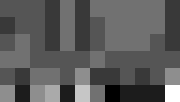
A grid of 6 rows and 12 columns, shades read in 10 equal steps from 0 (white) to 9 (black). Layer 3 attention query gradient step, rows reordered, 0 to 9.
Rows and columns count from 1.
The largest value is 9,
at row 6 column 8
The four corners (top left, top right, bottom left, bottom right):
6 7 4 0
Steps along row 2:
down same up down up down down same same same up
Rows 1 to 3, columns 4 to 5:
7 5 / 7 5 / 7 5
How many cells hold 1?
0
